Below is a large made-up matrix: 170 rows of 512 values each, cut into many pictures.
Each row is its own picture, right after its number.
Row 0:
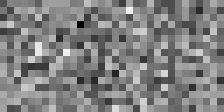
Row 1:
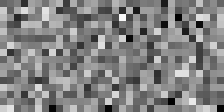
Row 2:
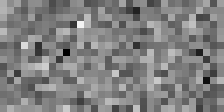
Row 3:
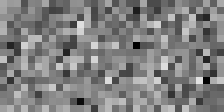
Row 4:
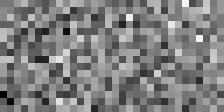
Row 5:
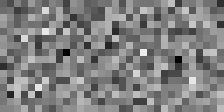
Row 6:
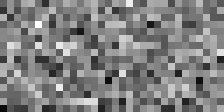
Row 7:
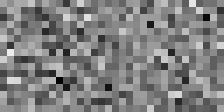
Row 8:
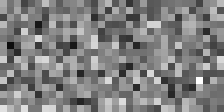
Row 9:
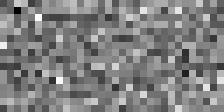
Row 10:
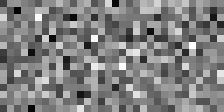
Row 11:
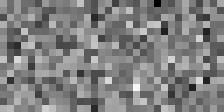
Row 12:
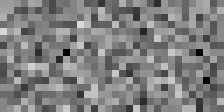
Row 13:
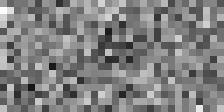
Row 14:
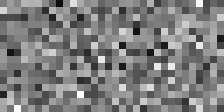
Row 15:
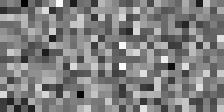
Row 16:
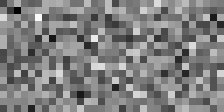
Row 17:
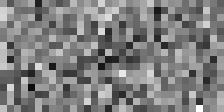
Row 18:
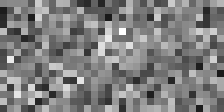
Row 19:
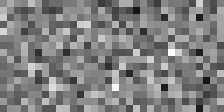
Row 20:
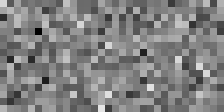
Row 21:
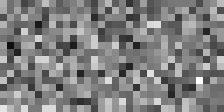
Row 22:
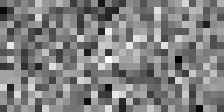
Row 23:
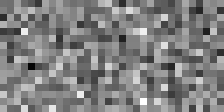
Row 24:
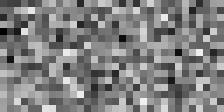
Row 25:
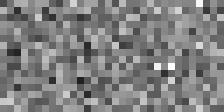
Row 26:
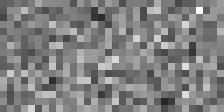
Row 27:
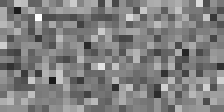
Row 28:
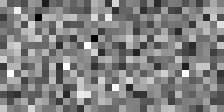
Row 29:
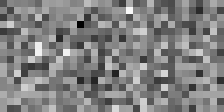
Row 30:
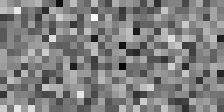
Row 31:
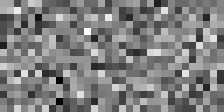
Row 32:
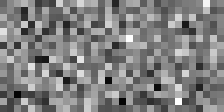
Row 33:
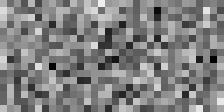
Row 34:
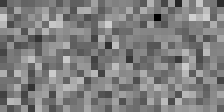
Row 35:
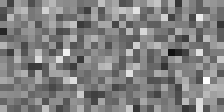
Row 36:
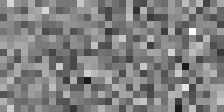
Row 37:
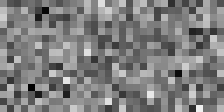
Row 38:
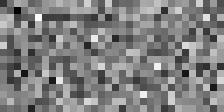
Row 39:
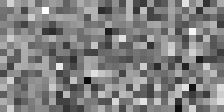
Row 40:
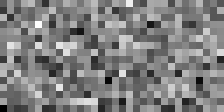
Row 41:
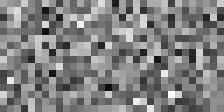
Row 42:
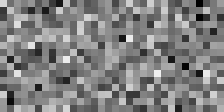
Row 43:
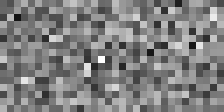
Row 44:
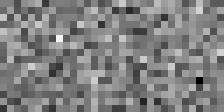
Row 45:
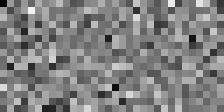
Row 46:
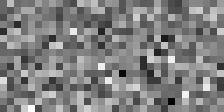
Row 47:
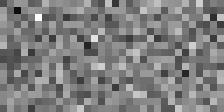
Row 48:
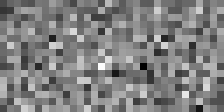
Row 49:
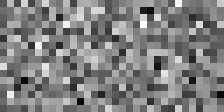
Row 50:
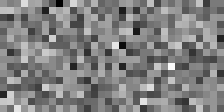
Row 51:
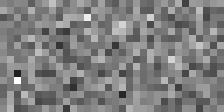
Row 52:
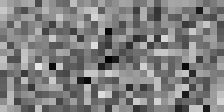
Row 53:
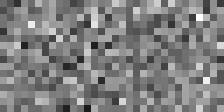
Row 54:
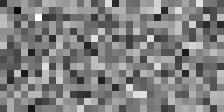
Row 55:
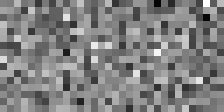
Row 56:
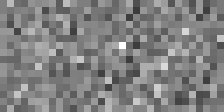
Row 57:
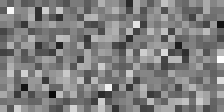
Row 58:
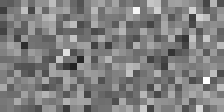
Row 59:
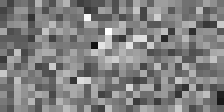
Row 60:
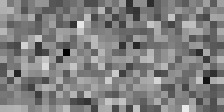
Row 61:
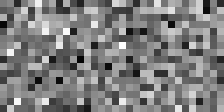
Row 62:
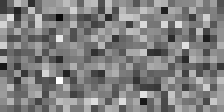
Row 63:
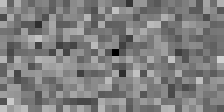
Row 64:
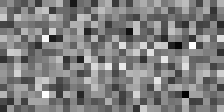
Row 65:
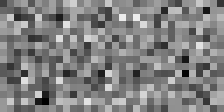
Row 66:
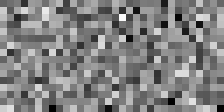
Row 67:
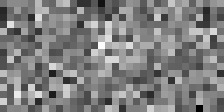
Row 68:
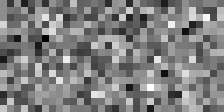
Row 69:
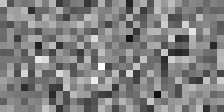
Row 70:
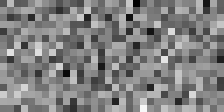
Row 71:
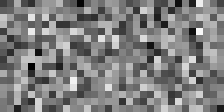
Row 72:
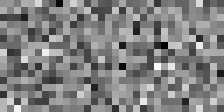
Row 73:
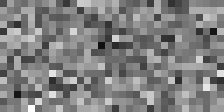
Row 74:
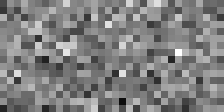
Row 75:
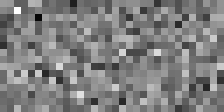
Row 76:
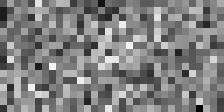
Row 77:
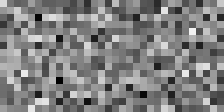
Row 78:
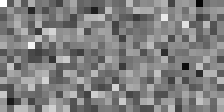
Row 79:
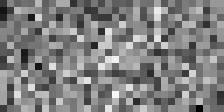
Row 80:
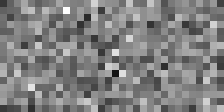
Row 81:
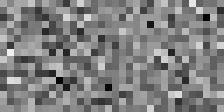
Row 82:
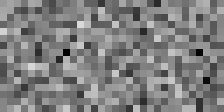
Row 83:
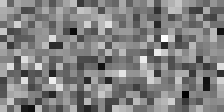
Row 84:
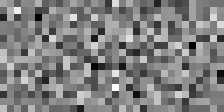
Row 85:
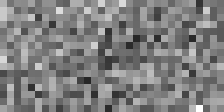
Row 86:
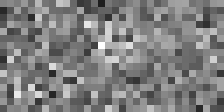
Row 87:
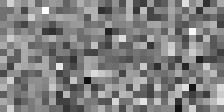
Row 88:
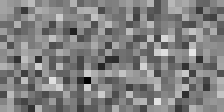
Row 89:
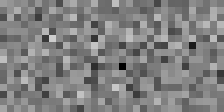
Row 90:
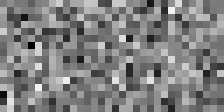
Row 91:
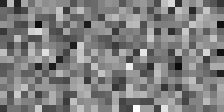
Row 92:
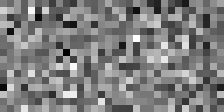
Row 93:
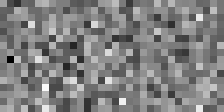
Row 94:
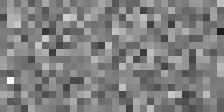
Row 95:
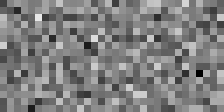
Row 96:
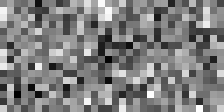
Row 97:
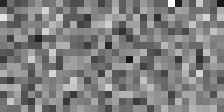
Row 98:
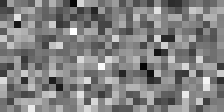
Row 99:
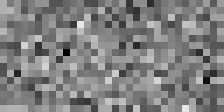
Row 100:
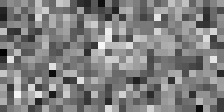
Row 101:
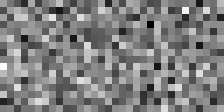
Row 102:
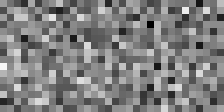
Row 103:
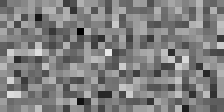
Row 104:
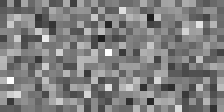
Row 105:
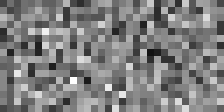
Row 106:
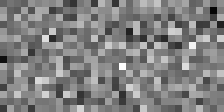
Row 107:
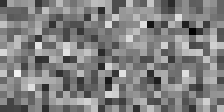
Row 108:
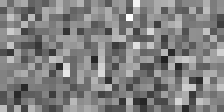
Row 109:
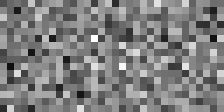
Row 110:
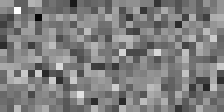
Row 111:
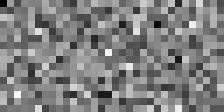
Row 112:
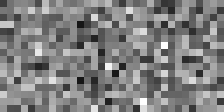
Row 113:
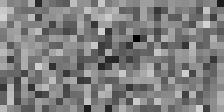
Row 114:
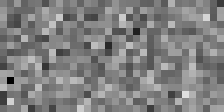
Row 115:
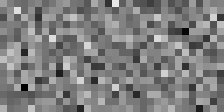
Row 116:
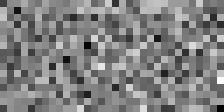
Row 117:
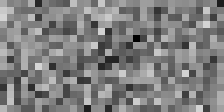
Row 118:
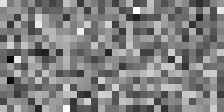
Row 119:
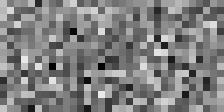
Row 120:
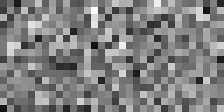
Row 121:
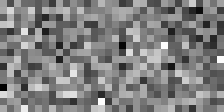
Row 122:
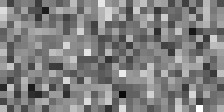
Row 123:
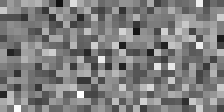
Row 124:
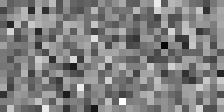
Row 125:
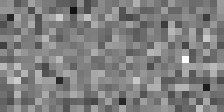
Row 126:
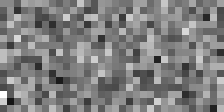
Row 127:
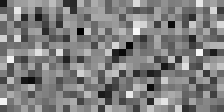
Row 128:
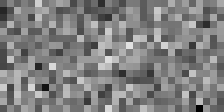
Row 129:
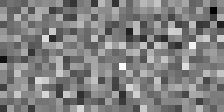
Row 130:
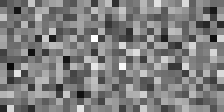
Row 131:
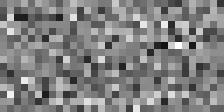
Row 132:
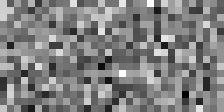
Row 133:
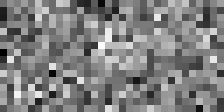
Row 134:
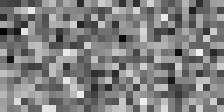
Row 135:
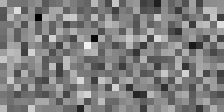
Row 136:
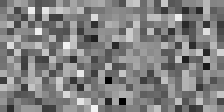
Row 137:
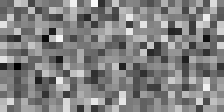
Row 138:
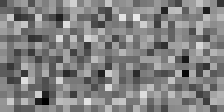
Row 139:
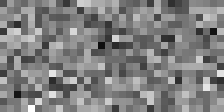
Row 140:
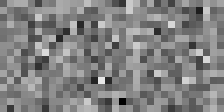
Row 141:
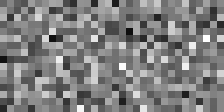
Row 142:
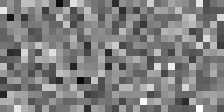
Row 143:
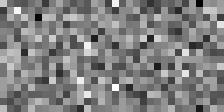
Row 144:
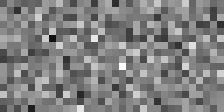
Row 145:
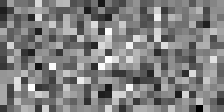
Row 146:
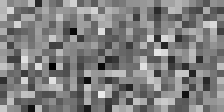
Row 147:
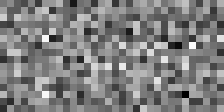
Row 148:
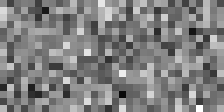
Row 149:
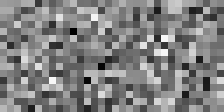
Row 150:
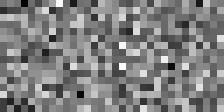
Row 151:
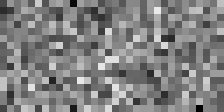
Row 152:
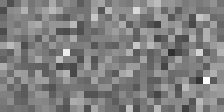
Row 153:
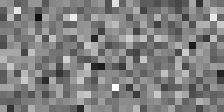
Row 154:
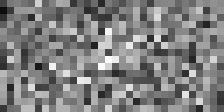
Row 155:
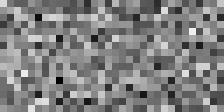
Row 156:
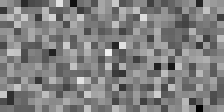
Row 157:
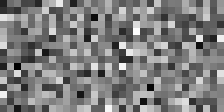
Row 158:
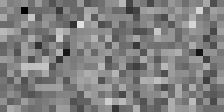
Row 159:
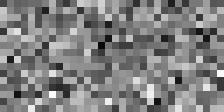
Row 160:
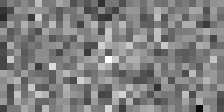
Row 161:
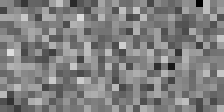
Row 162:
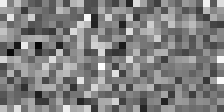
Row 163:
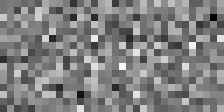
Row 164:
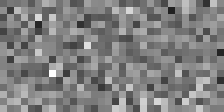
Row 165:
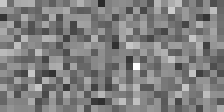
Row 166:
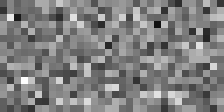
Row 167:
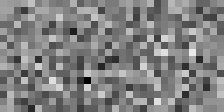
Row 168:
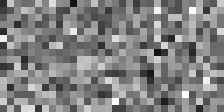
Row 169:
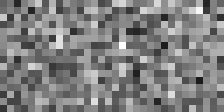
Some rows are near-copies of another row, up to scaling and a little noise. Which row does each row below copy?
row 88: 167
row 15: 150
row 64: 147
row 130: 109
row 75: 110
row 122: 148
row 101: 102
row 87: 39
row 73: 139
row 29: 0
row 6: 40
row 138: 65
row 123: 14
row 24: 134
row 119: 146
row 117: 113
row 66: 1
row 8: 21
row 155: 77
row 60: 99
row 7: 81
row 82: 12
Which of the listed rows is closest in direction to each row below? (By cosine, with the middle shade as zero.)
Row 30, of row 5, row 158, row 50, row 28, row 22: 50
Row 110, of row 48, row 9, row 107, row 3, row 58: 3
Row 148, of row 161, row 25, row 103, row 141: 161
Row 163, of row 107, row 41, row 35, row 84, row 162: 35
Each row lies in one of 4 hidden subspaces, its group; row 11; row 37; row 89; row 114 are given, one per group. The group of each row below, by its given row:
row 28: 89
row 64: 89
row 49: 114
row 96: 37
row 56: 11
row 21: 11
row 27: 89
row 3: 11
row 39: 37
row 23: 11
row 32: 11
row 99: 11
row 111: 114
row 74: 11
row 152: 11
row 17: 37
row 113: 37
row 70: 11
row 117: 37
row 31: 89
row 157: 89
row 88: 37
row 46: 37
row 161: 89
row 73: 37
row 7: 114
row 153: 89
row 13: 37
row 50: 89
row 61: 11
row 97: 114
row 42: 114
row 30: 89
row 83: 37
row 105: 114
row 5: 114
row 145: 37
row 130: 89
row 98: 37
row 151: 37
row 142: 89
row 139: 37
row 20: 114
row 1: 114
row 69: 11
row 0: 11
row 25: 89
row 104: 114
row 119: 37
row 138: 89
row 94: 114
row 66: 114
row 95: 89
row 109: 89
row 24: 11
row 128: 37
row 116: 89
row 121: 11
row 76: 37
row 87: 37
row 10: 89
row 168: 37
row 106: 89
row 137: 89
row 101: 89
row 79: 37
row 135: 89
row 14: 89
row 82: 11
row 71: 114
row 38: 89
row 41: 114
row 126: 114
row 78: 114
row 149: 37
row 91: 114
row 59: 37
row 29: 11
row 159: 37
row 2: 11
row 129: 89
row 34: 114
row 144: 89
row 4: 11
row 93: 11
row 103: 114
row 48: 37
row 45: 114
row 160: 37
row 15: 89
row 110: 89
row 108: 11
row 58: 11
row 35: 11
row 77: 89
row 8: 11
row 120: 11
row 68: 114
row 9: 89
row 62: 89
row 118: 114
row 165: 114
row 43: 89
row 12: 11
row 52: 37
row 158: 11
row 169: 11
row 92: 11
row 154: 37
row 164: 11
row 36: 37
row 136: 11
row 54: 89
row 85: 37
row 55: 11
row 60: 11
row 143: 89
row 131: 89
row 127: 114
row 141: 89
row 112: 11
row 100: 37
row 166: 89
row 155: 89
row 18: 37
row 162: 11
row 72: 89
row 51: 114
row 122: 37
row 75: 89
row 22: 37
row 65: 89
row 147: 89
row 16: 89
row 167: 37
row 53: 11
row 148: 37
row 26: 37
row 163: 89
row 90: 114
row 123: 89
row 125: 89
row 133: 37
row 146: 37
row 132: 37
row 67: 37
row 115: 89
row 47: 89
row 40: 11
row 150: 89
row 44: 11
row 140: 11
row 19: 11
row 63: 11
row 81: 114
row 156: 89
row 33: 37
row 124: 11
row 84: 89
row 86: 37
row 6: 11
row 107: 11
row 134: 11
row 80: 11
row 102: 89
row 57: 11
